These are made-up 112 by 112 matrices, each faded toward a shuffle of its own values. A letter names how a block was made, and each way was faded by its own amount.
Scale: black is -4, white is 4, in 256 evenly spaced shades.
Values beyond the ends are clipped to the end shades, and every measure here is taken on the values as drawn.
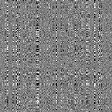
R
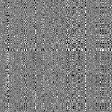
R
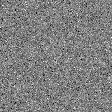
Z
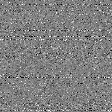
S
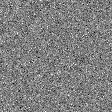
Z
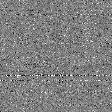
S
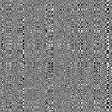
R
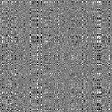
R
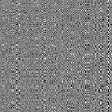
R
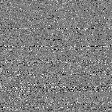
S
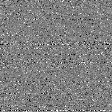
S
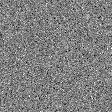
Z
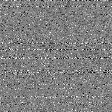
S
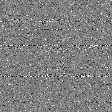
S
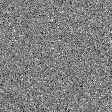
Z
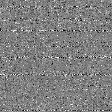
S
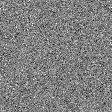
Z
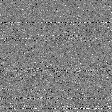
S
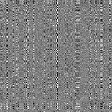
R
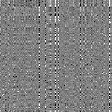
R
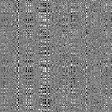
R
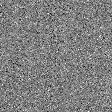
Z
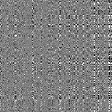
R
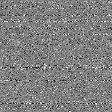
S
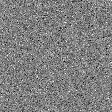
Z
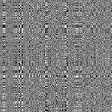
R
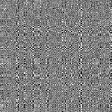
R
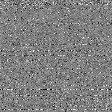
S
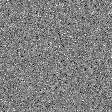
Z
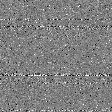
S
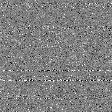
S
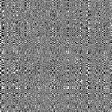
R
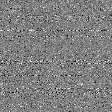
S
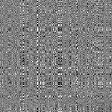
R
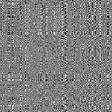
R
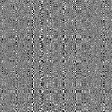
R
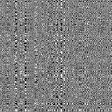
R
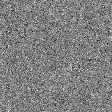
Z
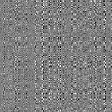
R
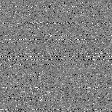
S
